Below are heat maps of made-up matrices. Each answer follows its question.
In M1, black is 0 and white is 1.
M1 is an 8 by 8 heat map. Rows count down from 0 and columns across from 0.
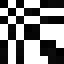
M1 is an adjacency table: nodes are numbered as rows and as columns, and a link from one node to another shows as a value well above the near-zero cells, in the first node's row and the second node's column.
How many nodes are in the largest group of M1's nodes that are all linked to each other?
3
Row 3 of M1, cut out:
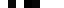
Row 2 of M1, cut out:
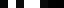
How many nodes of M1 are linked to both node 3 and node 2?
0
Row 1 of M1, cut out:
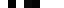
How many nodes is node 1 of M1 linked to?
5
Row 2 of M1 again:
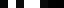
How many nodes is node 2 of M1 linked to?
3
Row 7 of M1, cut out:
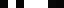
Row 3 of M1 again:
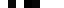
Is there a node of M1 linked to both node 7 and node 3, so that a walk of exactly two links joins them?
yes
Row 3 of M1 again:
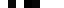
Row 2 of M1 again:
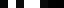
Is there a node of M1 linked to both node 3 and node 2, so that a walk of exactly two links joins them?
no
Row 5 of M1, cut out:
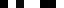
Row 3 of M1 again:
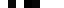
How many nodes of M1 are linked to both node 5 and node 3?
1
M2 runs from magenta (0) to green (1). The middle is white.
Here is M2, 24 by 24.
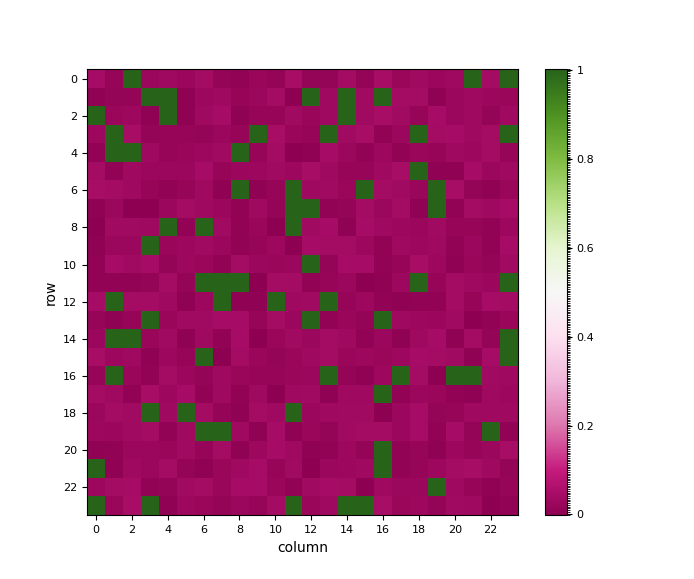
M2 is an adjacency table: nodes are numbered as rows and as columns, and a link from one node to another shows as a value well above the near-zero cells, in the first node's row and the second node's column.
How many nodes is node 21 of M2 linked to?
2
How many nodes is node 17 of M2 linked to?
1
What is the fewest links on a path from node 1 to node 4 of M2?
1
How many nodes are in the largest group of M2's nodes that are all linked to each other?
3
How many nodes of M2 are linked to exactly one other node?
6
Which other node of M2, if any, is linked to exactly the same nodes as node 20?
node 17
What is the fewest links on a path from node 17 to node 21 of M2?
2
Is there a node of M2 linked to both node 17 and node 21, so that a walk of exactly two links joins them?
yes
